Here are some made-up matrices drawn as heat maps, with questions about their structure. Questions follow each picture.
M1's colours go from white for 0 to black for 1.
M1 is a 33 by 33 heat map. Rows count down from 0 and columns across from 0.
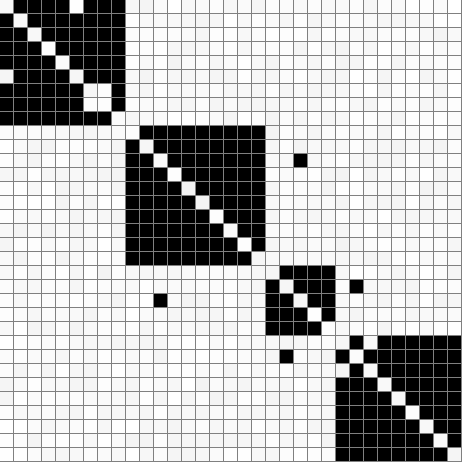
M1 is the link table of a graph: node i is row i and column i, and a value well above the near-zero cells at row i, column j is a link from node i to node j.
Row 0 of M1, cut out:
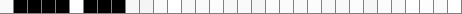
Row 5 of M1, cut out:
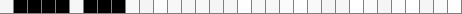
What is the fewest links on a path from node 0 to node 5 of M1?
2
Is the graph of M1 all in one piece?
no
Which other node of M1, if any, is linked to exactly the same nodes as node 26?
node 24
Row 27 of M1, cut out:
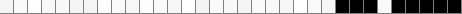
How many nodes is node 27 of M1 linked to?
8
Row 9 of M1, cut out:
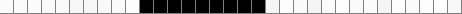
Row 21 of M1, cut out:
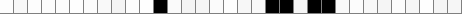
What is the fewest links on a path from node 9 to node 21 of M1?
2
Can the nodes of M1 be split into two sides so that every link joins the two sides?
no
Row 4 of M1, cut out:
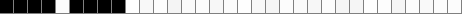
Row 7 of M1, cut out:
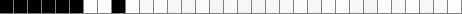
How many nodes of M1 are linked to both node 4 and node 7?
6
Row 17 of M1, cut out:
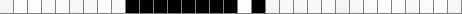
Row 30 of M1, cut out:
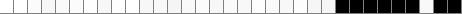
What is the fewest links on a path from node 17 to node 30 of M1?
5
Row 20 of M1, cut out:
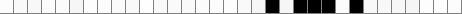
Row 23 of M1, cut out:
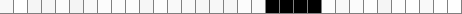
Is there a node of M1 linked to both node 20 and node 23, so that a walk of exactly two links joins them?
yes
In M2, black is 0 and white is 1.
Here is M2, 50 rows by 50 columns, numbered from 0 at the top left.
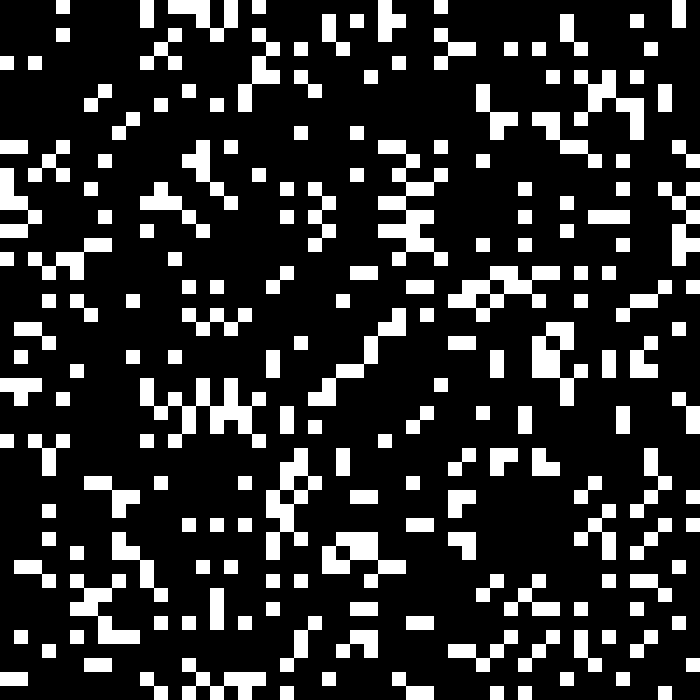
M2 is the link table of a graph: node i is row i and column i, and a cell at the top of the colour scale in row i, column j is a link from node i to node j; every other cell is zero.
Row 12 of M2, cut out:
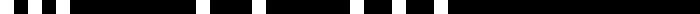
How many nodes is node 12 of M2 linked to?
8
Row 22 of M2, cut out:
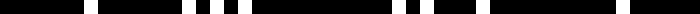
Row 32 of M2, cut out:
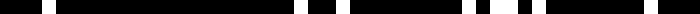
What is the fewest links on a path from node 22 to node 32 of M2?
4
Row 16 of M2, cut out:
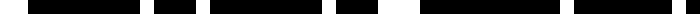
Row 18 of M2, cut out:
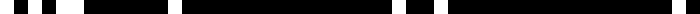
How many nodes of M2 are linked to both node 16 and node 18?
3
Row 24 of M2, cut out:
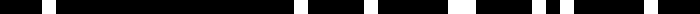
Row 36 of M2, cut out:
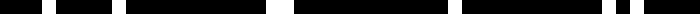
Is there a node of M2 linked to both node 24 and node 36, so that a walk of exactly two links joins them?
yes
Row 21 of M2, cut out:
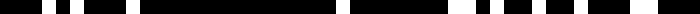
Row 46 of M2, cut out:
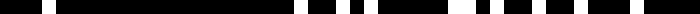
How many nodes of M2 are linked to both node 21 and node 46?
8
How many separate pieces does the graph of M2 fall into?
1
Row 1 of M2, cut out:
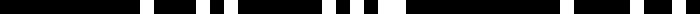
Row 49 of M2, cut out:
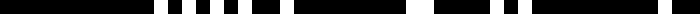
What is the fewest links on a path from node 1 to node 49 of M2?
3
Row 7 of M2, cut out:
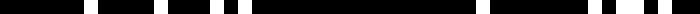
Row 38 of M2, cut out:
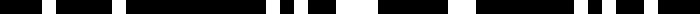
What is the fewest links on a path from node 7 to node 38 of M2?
3
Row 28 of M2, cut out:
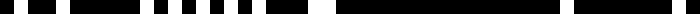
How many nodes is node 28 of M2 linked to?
11
